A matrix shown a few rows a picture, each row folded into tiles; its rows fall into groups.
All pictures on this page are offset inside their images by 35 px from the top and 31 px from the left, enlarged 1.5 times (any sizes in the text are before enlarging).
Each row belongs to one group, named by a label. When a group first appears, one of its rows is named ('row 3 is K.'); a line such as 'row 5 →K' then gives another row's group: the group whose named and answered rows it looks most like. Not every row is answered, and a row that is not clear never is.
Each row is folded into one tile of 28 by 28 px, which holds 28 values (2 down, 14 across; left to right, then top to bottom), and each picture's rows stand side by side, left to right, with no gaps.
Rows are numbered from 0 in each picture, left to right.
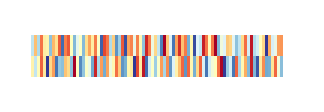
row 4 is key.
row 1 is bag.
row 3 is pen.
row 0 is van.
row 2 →bag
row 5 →van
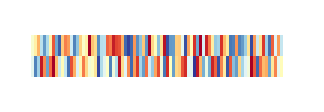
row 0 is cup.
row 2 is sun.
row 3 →cup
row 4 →pen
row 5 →cup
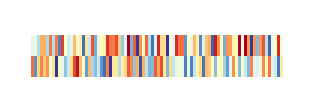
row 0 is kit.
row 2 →kit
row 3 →sun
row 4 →van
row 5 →cup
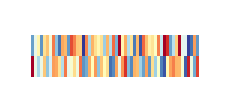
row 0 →bag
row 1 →sun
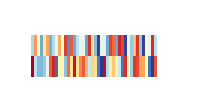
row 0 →key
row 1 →van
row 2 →cup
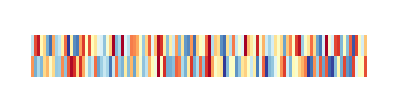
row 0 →key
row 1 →van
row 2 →bag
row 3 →sun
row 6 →key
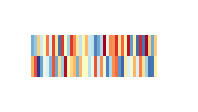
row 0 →bag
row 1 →kit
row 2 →kit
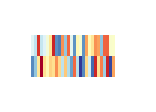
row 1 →bag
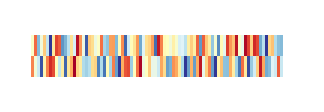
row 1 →van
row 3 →sun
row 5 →key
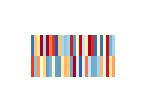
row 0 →van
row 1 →bag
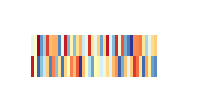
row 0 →bag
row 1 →bag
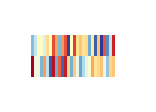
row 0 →bag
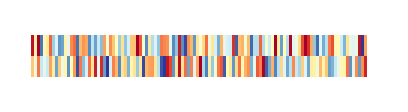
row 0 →sun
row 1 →kit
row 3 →cup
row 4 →key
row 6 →pen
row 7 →key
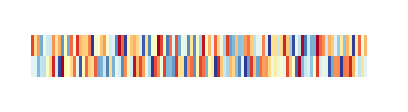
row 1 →key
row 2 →cup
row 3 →sun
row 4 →van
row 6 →sun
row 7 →cup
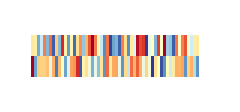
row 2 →pen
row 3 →pen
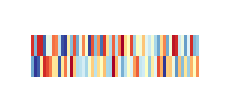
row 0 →pen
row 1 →kit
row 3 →bag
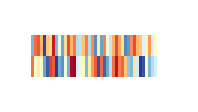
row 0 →van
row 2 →sun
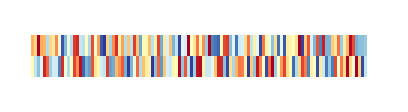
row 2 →sun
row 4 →key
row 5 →key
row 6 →key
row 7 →pen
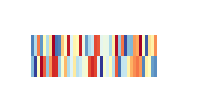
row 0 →cup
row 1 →pen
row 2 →pen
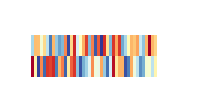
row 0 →key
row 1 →kit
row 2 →sun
